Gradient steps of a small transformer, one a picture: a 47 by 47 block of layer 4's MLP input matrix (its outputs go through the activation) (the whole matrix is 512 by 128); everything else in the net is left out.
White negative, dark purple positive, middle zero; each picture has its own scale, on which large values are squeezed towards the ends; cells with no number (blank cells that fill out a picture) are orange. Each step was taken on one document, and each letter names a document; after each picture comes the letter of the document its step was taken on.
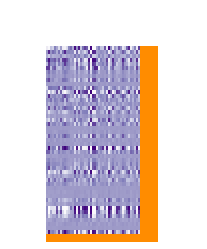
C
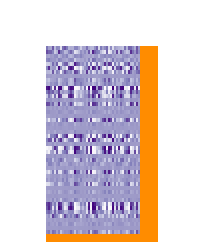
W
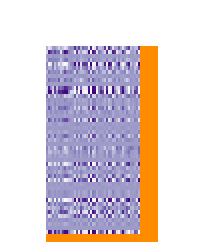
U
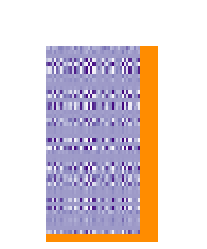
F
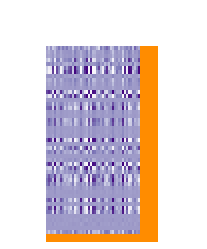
F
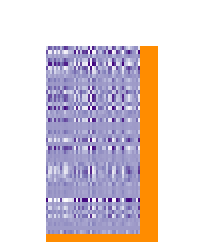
U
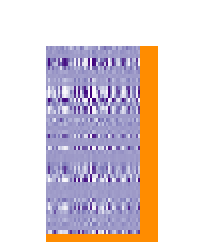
C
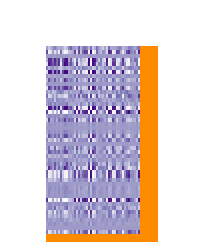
U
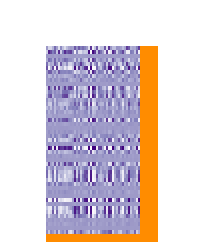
U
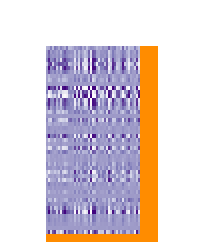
C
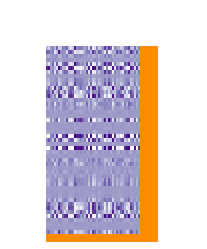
W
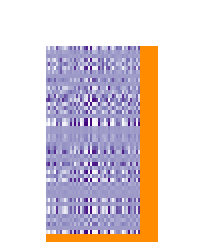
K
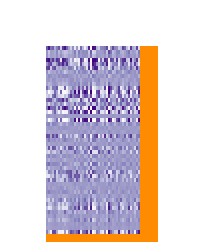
C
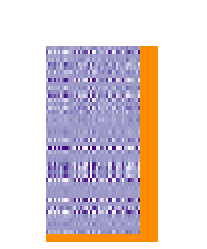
U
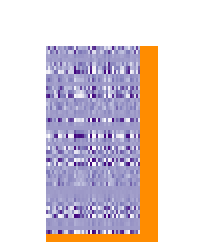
W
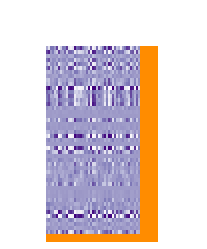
W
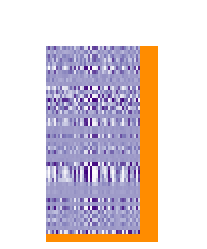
K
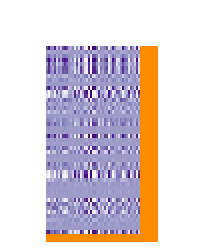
C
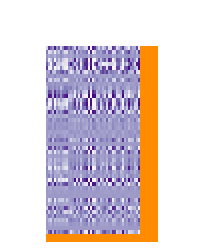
U
